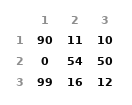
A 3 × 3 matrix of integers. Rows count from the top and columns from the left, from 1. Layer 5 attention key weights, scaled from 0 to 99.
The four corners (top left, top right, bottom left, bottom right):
90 10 99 12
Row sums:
111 104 127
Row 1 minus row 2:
90 -43 -40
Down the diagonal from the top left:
90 54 12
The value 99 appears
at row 3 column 1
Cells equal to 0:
1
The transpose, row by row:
90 0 99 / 11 54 16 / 10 50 12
